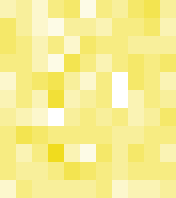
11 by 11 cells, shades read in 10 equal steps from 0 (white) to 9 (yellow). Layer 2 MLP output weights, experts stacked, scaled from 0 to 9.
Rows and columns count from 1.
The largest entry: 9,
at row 9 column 4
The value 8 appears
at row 6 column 4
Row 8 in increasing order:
4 4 5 5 5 5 5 5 5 6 7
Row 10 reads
5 4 4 5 7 6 5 4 5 5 5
